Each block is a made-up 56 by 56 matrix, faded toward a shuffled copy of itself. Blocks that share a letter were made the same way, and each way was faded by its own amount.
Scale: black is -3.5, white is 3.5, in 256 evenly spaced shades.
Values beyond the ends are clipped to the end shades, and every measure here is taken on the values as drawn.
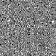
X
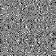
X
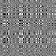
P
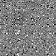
X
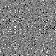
X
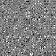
X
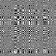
P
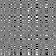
P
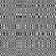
P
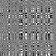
P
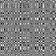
P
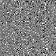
X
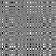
P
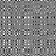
P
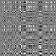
P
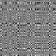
P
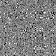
X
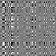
P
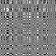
P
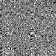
X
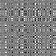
P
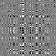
P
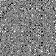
X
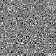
X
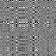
P
